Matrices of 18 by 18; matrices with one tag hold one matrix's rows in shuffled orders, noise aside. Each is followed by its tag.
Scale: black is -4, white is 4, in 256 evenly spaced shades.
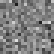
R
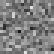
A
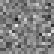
R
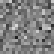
R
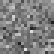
A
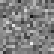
A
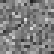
A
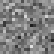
A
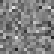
R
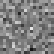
A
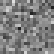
A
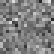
R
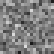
A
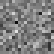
R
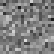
A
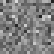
R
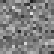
A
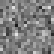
R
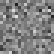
R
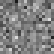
R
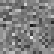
A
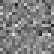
R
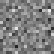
R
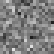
A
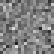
R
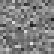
A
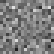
R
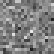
A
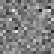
R
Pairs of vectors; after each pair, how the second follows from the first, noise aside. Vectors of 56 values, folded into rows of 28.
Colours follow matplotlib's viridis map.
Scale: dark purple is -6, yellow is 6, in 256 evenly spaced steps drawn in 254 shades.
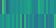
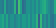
wrapped around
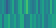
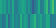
wrapped around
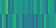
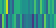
scaled up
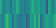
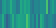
negated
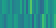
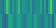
wrapped around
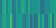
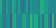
negated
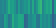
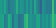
negated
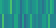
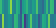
scaled up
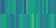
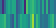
scaled up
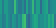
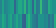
negated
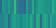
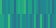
negated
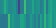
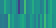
copied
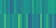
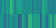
negated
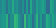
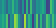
scaled up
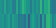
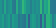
copied
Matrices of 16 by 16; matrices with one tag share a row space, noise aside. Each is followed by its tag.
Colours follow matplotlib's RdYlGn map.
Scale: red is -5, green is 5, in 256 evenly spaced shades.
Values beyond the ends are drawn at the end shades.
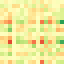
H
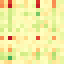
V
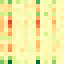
V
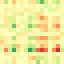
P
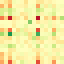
V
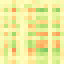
P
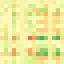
P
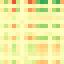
P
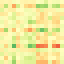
P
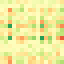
H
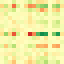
P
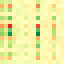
V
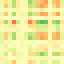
P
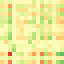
H
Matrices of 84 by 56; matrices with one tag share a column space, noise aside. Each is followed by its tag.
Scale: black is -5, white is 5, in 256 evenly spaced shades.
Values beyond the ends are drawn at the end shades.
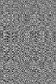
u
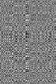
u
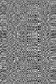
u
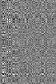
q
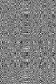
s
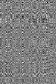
q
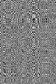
q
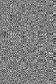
u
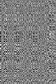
u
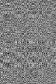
s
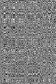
q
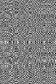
s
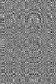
q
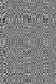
q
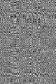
q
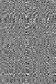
q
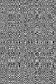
s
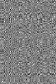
q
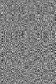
u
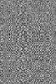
u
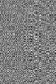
u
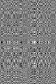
s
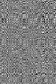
q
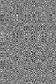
u
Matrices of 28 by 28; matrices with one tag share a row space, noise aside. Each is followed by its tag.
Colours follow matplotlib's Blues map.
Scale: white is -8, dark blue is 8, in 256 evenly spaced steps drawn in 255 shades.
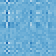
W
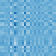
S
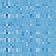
W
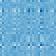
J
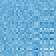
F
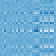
F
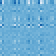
J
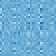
J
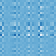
J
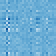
W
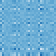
J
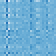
W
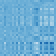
F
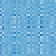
J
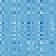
J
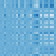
F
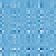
J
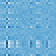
W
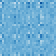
J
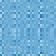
J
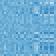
F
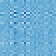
S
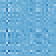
W
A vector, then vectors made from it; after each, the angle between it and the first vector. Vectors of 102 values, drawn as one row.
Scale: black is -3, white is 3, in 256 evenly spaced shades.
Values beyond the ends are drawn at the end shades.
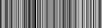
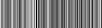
partly opposed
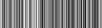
partly opposed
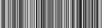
nearly opposite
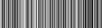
partly opposed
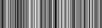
partly opposed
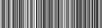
nearly opposite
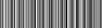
orthogonal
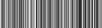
nearly opposite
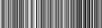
nearly opposite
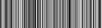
nearly parallel
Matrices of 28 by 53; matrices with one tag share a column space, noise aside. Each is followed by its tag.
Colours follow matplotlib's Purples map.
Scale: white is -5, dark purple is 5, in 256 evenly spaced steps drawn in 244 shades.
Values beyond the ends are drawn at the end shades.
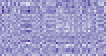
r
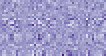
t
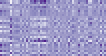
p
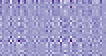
p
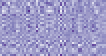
r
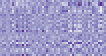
r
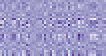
t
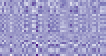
r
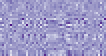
t
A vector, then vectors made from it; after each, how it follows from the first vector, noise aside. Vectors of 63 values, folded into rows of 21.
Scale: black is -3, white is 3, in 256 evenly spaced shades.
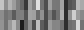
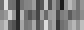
reversed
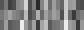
negated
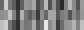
reversed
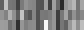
reversed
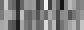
reversed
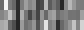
reversed
